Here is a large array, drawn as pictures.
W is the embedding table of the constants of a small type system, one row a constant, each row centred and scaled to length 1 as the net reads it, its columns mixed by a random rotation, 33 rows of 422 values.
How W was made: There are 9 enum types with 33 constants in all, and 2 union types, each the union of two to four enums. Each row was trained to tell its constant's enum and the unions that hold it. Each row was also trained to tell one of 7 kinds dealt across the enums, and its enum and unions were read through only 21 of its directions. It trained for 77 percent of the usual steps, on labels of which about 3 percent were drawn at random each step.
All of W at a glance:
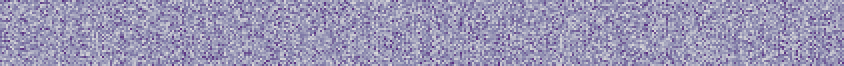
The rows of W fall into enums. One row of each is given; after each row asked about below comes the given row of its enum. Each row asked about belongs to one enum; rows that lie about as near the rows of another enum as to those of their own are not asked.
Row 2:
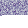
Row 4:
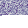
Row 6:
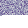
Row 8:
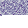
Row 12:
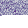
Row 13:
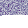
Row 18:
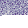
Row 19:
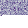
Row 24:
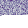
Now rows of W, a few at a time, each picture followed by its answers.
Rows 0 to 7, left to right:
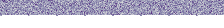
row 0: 24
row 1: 18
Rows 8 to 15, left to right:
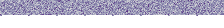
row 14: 18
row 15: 4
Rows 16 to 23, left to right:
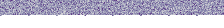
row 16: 24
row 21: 19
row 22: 6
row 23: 4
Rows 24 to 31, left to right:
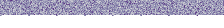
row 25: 19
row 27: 24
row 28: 2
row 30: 4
